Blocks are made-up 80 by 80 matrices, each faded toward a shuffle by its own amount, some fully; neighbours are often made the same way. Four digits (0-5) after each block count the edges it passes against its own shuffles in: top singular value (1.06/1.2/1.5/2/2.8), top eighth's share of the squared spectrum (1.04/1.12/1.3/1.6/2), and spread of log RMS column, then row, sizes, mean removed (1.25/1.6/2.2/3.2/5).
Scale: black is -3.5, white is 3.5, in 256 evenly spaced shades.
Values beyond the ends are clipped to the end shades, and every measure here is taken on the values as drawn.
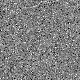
0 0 0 0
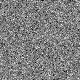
1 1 0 0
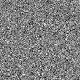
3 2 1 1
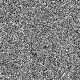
0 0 0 0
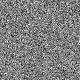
0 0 0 0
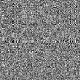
4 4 2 2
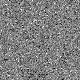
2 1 0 0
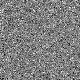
3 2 1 0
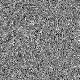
3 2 0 1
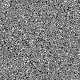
0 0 0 0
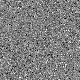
0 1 0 0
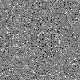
3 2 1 0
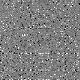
4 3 0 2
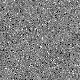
3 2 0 1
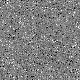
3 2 0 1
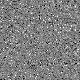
3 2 0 1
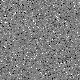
0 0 0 0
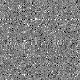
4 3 1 2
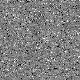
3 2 0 1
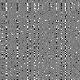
5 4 3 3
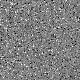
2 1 0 0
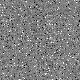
3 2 0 1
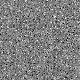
2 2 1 0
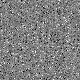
1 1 0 0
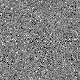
3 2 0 1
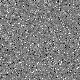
1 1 0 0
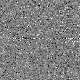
3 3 0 1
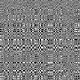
5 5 3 4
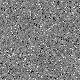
2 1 0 0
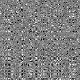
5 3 2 3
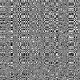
5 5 4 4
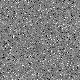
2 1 0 0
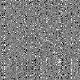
4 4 3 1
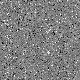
1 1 0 0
